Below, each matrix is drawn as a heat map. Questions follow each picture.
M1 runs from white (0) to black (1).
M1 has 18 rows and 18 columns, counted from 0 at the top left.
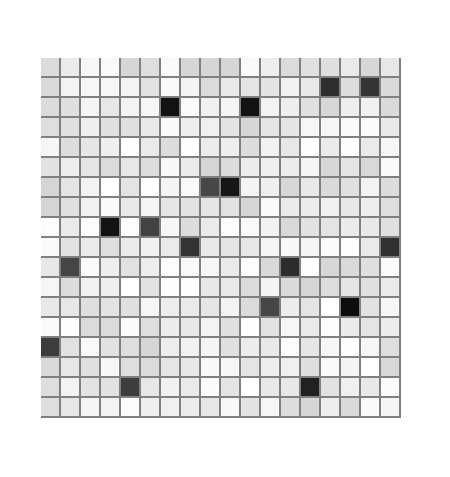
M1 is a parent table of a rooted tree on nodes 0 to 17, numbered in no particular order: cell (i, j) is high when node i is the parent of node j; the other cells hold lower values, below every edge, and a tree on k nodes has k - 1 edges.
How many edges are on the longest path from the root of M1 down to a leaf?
4
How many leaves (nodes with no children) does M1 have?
9
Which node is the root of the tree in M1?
2
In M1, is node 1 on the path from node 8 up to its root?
no
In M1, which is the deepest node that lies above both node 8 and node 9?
6
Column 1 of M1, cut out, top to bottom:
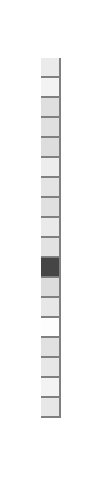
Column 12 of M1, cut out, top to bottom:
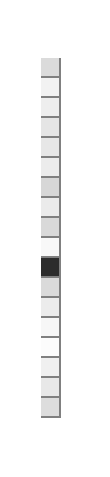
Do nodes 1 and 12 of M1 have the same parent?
yes
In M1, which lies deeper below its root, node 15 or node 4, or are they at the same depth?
node 4
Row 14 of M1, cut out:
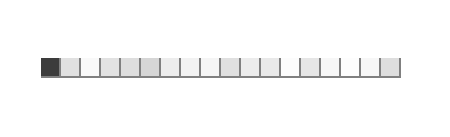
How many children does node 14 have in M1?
1
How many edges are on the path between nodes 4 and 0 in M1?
4
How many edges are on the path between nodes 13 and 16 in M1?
1
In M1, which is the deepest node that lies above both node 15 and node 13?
10
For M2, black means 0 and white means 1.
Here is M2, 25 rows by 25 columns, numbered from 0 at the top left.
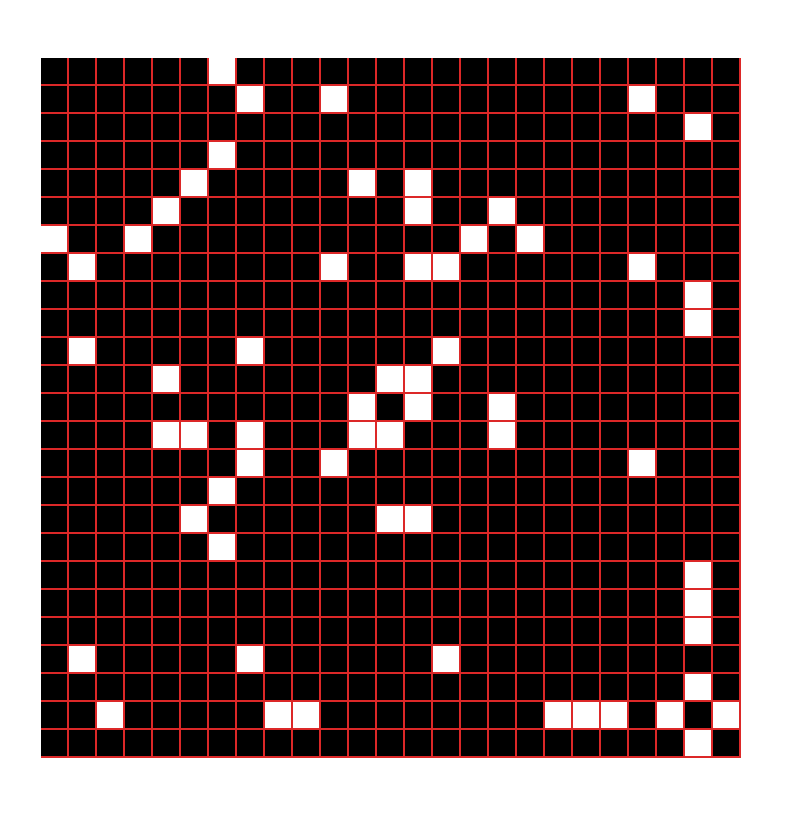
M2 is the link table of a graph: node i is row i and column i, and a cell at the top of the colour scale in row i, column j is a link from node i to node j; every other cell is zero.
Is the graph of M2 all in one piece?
no
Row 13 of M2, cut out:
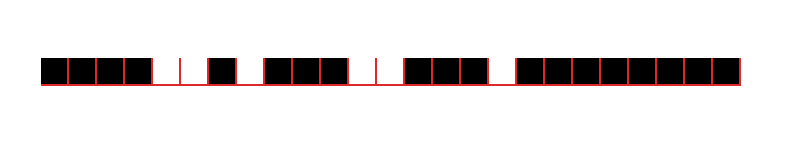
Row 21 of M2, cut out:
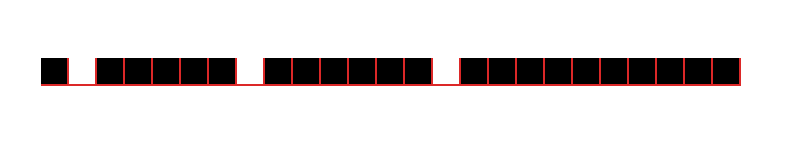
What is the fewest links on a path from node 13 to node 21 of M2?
2
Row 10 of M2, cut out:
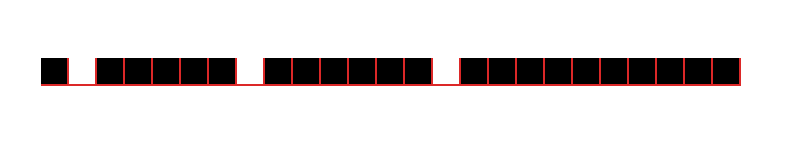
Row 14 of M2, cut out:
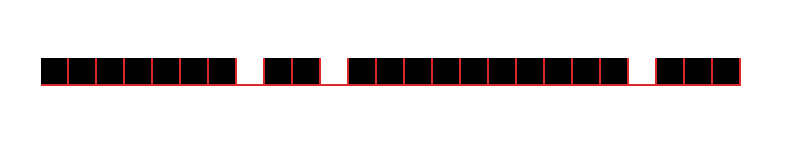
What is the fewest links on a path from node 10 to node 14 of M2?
1
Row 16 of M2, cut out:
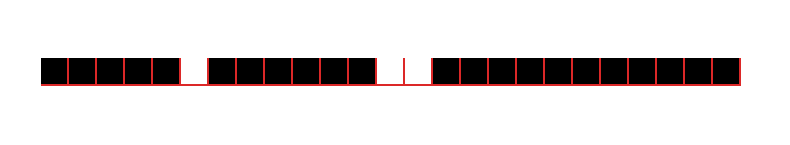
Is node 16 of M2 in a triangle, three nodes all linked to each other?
yes
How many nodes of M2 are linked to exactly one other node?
12
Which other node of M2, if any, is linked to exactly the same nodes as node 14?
node 1
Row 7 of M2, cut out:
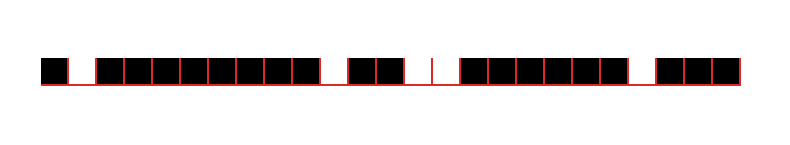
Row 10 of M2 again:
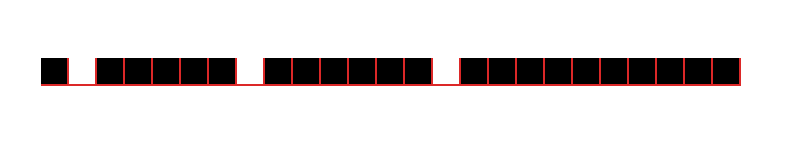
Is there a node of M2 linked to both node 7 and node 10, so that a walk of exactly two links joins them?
yes
